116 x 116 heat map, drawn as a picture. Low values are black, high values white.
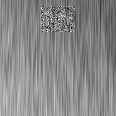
Grain: streaks running down. Slope: up to the bottom left. Mirror symmetry: none. Ninth with the highest average: bottom left. Roughest part: top middle. Odd patch: rougher, in the top middle.
